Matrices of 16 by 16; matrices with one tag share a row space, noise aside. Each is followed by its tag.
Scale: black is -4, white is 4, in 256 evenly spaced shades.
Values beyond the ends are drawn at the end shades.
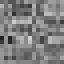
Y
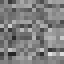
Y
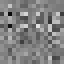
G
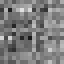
Y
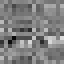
Y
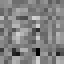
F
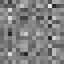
G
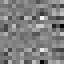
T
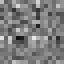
F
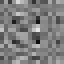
F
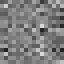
T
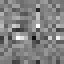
F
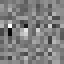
G
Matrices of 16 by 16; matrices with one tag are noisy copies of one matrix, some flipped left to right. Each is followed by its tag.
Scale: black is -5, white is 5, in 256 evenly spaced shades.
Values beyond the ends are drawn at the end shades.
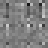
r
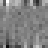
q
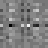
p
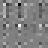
r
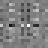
p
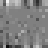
q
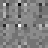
r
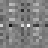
p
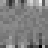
q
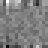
q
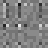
r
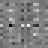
p
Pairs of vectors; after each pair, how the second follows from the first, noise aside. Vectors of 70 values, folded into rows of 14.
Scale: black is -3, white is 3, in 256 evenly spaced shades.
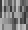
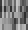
copied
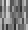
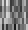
copied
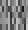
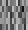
copied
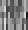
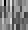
wrapped around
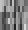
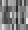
wrapped around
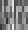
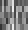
copied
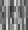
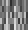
wrapped around
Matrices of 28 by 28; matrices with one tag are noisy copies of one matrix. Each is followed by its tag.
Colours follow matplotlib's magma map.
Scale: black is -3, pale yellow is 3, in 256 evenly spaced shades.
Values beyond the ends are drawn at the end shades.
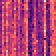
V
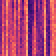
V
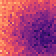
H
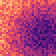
H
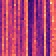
V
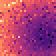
H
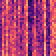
V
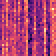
V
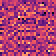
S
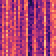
V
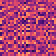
S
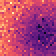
H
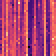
V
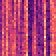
V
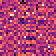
S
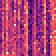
V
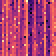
V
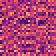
S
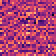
S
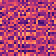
S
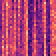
V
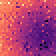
H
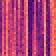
V
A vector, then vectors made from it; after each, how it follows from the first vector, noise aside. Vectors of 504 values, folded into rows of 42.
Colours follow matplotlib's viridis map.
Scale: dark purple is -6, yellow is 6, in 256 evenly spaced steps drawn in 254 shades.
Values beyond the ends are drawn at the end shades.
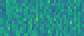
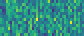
scaled up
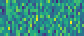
scaled up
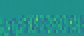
partly zeroed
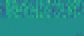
partly zeroed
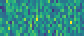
scaled up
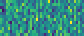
scaled up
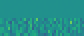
partly zeroed
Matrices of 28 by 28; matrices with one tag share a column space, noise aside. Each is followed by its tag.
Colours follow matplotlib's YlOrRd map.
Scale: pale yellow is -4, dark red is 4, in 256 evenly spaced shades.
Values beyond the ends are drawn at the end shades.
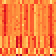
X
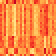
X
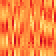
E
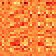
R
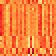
X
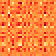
R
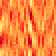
E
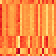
X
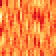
E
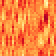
E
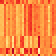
X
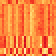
X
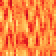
E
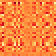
R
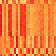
X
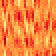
E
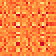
R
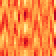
E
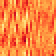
E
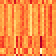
X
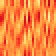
E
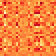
R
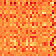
R
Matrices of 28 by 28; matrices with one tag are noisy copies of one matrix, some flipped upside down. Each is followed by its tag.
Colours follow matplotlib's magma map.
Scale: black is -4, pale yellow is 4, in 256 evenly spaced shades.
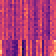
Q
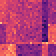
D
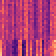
Q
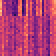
Q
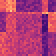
D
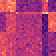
D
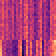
Q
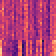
Q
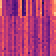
Q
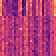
Q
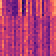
Q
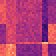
D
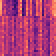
Q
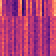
Q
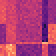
D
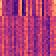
Q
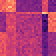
D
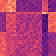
D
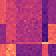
D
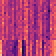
Q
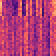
Q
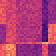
D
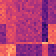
D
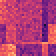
D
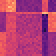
D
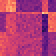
D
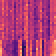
Q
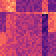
D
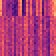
Q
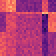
D
